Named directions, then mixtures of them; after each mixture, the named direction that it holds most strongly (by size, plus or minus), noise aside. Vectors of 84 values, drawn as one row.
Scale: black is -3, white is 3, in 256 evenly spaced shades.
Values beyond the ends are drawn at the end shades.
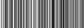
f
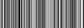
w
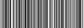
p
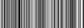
w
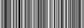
p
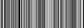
w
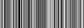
w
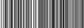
f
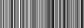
w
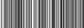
f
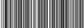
f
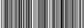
f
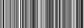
w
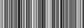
w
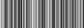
f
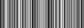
w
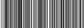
f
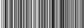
f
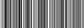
p
